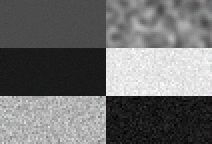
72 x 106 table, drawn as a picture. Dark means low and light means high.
The table splits into 3 rows of 2 panels. Panel 1,1: low, flat. Panel 1,2: middling, blotchy. Panel 2,1: very low, flat. Panel 2,2: very high, fine-grained, faint in contrast. Panel 3,1: high, fine-grained. Panel 3,2: very low, fine-grained, faint in contrast.
